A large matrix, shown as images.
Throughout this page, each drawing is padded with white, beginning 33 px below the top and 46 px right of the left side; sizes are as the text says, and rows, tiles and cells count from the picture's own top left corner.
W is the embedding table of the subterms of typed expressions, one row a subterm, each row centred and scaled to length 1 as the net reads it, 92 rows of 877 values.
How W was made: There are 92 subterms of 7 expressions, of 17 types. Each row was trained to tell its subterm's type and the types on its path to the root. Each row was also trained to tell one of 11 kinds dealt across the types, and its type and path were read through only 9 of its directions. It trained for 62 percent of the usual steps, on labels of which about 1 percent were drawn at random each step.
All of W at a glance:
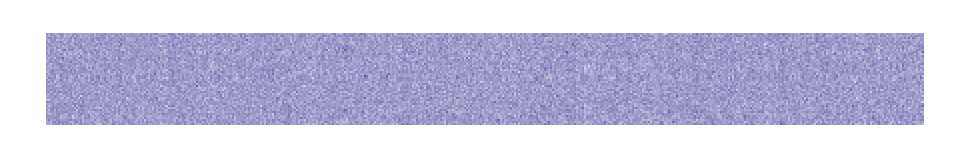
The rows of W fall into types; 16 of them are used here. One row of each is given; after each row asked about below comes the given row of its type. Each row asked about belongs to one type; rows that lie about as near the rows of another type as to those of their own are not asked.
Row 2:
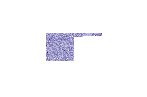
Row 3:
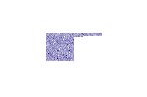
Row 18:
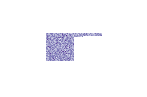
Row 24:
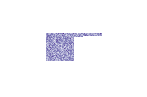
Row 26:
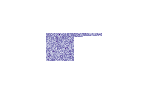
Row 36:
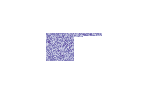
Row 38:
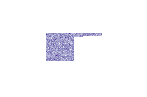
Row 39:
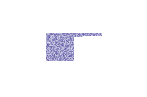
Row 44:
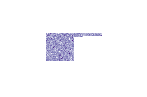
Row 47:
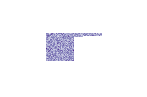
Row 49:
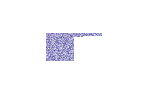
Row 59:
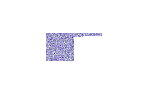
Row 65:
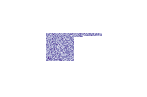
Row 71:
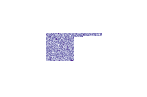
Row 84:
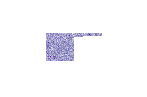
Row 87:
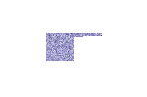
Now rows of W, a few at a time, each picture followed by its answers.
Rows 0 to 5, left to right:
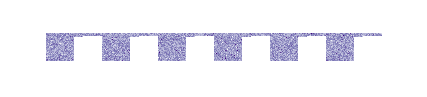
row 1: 65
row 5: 44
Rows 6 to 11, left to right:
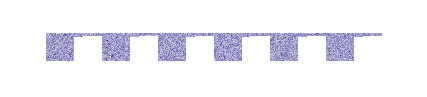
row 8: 36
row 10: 49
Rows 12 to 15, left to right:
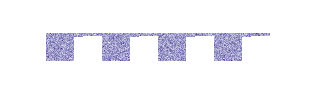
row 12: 3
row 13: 39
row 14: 47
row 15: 65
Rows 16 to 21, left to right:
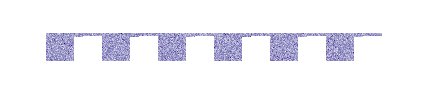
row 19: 84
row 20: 44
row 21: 44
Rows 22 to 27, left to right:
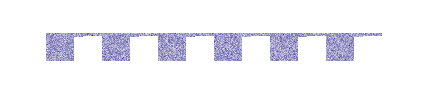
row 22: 59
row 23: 18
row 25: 18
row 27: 36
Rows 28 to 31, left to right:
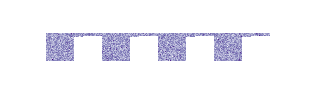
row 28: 49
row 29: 39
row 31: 87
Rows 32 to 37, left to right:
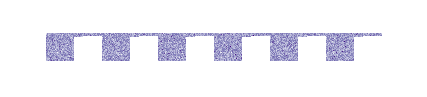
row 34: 3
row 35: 59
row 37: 36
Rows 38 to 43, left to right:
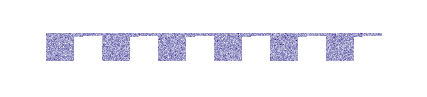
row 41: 59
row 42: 44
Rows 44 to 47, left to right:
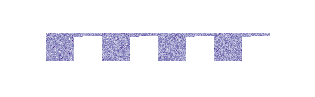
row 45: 38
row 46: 44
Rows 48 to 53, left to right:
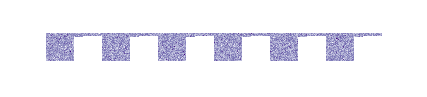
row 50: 3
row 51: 2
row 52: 18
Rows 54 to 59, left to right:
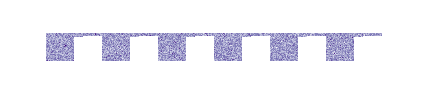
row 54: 38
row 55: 36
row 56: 71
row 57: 65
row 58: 87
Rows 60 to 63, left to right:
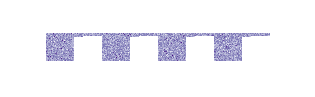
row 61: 84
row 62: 84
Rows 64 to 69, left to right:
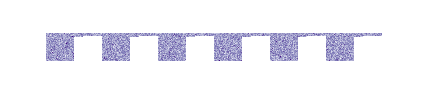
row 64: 65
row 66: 18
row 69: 2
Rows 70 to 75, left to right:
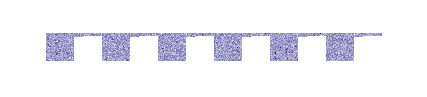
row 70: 87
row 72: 36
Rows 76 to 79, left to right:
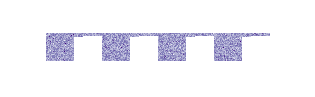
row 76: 3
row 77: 18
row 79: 39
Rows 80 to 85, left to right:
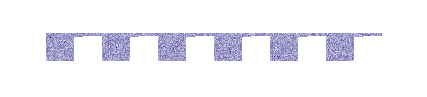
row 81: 3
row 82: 84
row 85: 38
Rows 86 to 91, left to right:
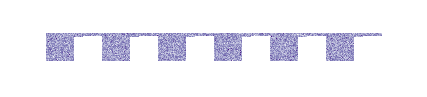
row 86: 38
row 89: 87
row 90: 39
